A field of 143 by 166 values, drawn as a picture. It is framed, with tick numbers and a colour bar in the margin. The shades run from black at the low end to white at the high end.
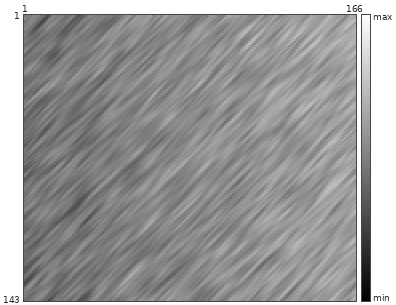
Histogram: bell-shaped. Grain: diagonal, up to the right. Slope: up to the right.
